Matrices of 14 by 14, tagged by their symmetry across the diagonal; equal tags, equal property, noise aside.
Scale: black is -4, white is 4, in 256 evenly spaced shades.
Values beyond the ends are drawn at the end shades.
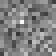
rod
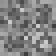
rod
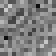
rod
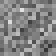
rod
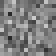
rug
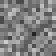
rod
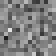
rug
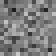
rug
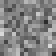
rug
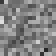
rug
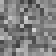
rug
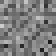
rod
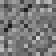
rod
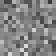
rug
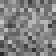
rug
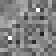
rod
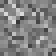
rod
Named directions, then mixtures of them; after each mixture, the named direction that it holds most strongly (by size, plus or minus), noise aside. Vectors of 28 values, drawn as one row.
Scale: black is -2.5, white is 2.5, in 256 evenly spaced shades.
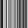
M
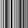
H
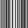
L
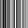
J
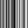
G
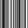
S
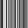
M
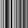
H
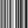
G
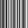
G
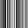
J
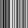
J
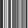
H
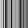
H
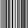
L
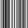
J
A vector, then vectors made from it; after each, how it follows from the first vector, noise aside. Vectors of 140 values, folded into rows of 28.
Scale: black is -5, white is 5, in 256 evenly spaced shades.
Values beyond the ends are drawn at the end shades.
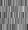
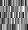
scaled up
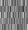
negated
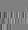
partly zeroed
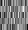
scaled up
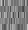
negated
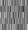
negated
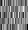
scaled up
